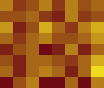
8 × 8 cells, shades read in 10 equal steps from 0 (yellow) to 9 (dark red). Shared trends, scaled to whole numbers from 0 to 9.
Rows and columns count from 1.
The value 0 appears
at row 7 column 8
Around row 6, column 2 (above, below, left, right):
6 8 6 5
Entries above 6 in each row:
2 3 2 1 4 2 2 4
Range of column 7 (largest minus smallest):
5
